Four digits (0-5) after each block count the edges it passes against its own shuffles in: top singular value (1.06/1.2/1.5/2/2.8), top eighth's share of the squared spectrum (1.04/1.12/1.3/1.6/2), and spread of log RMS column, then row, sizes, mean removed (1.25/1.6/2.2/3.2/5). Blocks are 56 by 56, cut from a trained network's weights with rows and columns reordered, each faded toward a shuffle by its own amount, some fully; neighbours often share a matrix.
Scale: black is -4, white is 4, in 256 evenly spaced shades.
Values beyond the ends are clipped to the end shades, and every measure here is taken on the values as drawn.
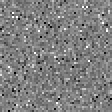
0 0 0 0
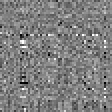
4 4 2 2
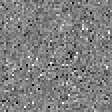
2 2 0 0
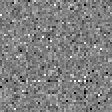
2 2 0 1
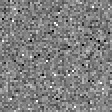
0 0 0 0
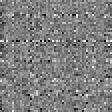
3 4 2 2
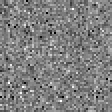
2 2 0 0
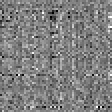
3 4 2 2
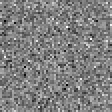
2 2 0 0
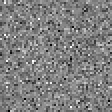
1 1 0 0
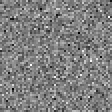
0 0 0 0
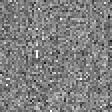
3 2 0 0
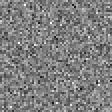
0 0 0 0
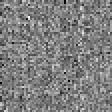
3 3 2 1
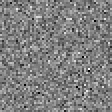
0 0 0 0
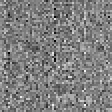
3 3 2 1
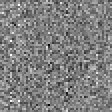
3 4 2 1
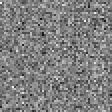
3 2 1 0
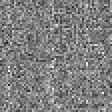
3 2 1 0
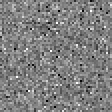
2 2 0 0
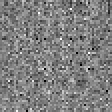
3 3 2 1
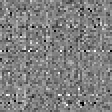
3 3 1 2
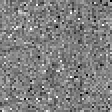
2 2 0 1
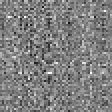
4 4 3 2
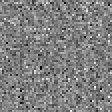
2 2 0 1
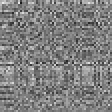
4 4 1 3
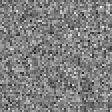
2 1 0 0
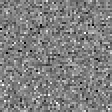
1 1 0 0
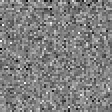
2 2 0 1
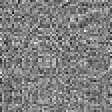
4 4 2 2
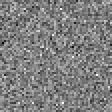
2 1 0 0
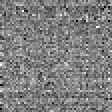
3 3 2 0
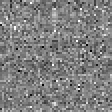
2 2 1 0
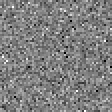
0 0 0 0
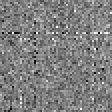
3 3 1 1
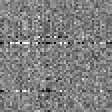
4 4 1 2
